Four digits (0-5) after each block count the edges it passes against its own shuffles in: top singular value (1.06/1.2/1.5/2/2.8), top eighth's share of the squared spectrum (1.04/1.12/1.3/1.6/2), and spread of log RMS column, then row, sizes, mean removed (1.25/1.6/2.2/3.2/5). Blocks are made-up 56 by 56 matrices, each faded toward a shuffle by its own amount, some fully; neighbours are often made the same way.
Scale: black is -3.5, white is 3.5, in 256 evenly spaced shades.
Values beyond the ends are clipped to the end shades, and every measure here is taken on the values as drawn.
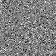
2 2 0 0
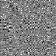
4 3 2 2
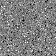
1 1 1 0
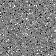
0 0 0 0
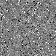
0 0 1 0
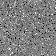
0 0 0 0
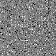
3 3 1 1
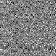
3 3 1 1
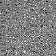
4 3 1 1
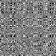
4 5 3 3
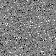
0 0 0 0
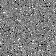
0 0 0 0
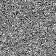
0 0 0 0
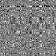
4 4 2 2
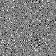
3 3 1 1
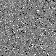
0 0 0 0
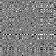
4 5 2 3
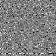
3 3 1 2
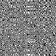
4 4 2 2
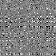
4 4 2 3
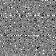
3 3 1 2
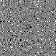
4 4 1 2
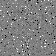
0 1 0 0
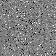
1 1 0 0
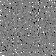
2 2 0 0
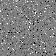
1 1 0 0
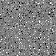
3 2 1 0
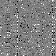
4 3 2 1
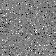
2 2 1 0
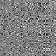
4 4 2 2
